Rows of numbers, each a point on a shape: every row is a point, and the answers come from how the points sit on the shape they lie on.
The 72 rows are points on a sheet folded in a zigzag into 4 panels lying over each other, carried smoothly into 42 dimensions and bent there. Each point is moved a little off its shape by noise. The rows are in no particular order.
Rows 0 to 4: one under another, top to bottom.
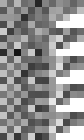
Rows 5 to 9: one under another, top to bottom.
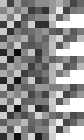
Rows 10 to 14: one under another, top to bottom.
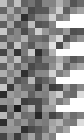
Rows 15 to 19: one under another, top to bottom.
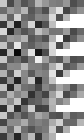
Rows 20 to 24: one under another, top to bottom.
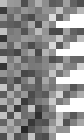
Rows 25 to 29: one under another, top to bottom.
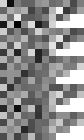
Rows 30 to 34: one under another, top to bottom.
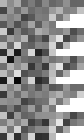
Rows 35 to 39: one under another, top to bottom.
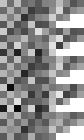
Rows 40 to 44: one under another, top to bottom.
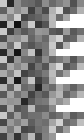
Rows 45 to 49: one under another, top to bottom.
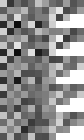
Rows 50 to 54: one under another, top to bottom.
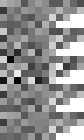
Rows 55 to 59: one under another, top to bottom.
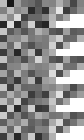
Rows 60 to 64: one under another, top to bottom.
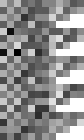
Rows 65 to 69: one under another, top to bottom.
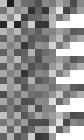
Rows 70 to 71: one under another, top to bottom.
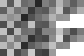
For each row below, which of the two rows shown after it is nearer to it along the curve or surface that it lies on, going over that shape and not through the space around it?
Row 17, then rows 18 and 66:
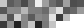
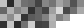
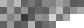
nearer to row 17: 18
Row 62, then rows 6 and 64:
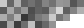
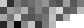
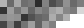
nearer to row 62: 64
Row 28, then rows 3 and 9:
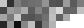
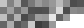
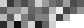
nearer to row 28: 9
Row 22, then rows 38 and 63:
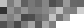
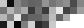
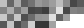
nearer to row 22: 38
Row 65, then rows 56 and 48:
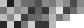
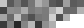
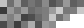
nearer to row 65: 48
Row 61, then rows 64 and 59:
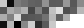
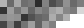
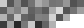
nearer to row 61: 59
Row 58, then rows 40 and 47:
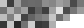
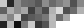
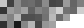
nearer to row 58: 40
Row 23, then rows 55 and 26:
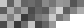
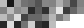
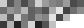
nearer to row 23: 55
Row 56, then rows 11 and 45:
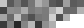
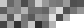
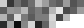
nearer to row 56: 45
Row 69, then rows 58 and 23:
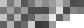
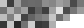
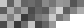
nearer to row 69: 58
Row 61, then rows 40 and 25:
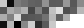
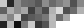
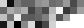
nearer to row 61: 25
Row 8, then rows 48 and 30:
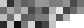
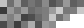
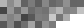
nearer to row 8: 48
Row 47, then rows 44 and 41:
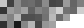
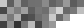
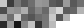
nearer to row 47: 41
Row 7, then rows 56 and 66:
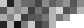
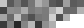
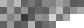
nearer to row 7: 56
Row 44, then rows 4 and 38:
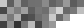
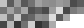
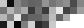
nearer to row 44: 38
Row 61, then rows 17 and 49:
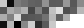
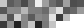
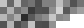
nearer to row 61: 17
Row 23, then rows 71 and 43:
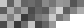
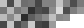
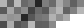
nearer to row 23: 71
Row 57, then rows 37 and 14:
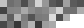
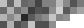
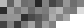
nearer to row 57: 14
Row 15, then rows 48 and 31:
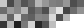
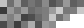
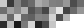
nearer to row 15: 31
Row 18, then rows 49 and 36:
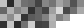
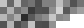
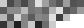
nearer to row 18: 49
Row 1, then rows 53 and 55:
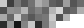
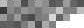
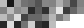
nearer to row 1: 53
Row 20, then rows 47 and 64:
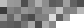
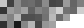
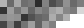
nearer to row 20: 64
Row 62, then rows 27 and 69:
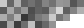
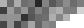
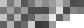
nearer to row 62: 27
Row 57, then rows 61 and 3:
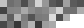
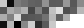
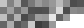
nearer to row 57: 61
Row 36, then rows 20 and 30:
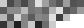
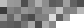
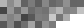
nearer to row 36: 20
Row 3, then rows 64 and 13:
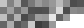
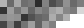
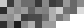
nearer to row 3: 64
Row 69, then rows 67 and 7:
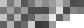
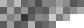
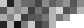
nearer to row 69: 67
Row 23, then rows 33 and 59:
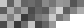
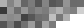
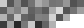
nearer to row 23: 33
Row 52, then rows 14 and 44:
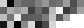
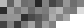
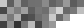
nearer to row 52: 44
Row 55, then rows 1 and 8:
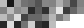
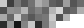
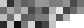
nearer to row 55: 8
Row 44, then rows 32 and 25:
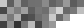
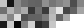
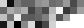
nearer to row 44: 32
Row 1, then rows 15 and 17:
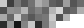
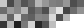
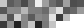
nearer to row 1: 17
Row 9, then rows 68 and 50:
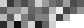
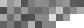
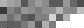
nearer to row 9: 50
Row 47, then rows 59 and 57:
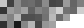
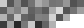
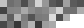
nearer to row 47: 57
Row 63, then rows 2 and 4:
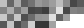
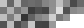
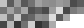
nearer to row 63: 2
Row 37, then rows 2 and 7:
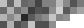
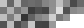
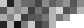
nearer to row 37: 2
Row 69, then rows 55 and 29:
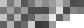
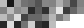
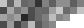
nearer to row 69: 55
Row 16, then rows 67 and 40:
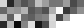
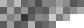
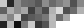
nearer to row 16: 40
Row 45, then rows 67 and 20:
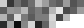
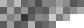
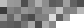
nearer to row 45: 20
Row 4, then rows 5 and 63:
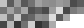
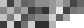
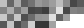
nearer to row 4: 5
